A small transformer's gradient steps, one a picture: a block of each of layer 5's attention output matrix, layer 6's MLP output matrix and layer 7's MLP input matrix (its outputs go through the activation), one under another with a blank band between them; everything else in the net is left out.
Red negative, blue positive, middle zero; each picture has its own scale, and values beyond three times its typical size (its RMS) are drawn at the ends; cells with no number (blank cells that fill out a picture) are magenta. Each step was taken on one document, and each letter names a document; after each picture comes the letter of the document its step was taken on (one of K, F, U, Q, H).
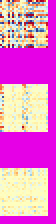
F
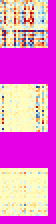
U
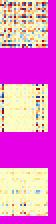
U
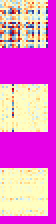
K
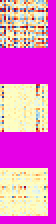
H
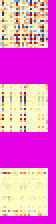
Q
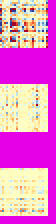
K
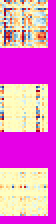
H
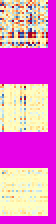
Q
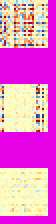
U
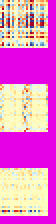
F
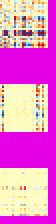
U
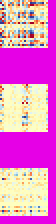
F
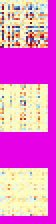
Q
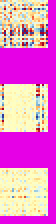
U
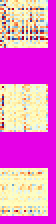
F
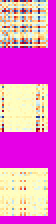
H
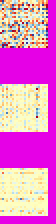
K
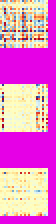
H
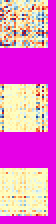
U
